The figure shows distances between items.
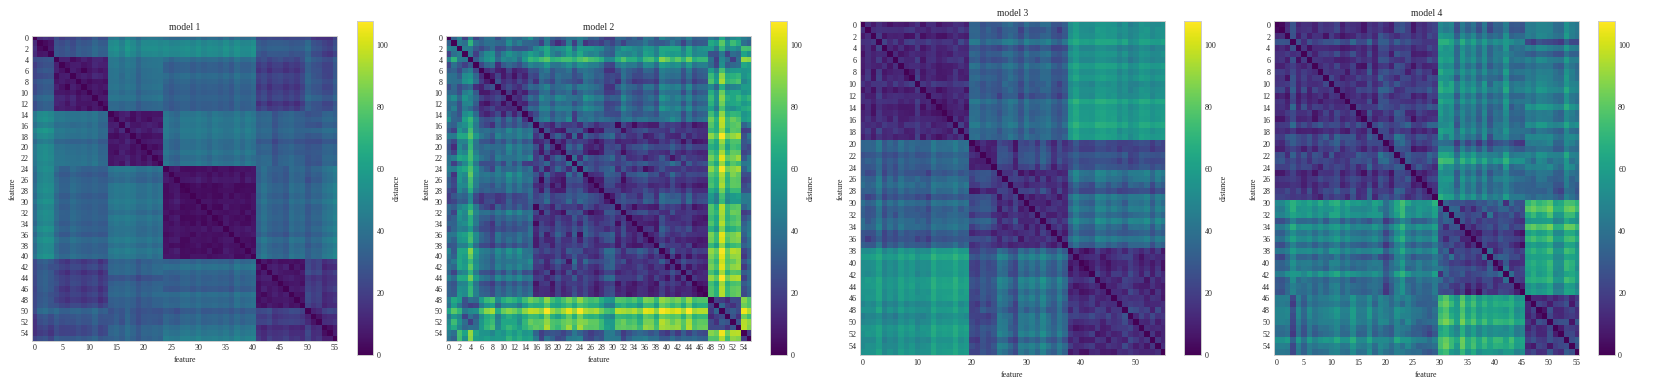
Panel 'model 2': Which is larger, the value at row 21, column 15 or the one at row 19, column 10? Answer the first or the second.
the first
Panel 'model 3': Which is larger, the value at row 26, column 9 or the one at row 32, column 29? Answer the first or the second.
the first
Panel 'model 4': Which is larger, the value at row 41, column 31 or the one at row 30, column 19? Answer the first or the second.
the second
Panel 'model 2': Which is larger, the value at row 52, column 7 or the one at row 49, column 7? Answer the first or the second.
the first
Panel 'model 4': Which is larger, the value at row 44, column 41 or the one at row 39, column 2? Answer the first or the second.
the second
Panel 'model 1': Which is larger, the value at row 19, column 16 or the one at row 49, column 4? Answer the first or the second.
the second
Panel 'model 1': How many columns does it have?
56
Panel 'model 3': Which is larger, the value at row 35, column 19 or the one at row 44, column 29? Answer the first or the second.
the second
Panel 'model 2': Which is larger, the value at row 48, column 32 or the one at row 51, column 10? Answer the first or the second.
the first
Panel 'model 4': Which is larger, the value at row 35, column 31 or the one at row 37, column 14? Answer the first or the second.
the second
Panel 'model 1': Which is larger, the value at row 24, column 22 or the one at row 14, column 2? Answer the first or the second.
the second
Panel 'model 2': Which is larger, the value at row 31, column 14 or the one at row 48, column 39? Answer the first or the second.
the second
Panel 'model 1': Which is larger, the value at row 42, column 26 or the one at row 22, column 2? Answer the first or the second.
the second
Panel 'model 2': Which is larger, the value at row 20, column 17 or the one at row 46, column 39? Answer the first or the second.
the second
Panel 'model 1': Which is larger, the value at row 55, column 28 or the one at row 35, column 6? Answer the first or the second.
the first
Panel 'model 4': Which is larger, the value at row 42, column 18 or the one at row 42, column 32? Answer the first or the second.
the first
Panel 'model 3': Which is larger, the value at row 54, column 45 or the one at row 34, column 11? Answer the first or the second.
the second
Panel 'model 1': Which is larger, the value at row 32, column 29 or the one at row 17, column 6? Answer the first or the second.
the second
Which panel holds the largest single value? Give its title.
model 2
